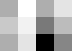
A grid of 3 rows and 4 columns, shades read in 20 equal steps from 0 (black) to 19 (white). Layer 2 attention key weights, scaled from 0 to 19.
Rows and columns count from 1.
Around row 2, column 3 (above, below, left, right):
13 0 18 14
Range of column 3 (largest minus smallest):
13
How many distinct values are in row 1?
3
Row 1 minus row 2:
-2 1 4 3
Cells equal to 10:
1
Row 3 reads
13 17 0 10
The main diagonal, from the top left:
13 18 0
